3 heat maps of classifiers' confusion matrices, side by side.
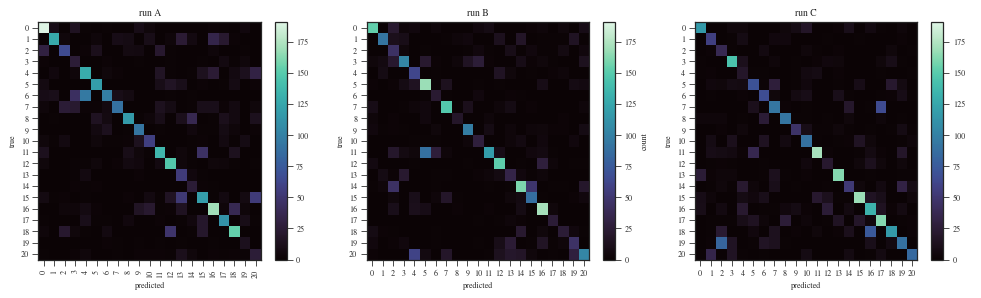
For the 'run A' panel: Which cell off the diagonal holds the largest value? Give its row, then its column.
6, 4
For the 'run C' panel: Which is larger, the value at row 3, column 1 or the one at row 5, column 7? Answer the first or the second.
the second
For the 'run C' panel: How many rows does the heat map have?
21
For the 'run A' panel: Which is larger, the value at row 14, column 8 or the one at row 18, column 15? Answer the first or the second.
the second
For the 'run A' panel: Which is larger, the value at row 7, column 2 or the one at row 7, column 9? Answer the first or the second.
the first
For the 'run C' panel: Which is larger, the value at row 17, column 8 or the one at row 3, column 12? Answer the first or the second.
the first
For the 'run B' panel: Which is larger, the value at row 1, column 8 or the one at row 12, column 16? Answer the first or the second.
the second
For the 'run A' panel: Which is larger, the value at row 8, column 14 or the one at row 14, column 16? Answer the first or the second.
the first
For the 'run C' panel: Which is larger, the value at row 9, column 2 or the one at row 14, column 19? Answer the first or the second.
the second
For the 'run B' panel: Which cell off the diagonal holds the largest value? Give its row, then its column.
11, 5
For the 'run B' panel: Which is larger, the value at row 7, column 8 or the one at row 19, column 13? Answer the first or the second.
the second
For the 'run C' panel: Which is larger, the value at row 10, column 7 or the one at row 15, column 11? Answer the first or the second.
the second
